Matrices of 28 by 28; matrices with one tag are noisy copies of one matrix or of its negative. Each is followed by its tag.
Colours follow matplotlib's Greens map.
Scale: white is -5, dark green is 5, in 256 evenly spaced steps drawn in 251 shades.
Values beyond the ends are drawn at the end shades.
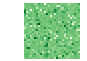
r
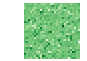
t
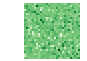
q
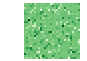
t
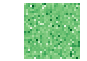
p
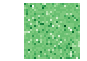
p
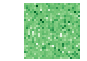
q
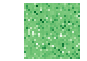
q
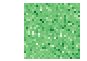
q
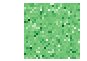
t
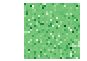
p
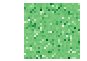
t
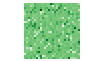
t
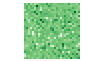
q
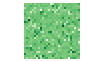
t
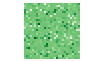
r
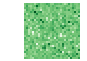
q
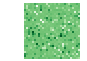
q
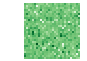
q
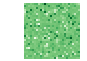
r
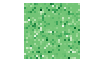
t
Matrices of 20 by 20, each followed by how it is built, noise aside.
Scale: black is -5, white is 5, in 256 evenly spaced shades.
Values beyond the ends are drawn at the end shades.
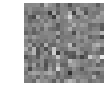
low rank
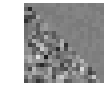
lower triangular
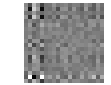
low rank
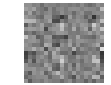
low rank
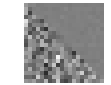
lower triangular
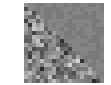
lower triangular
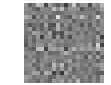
low rank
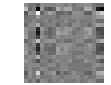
low rank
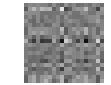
low rank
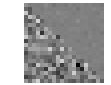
lower triangular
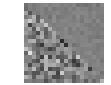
lower triangular
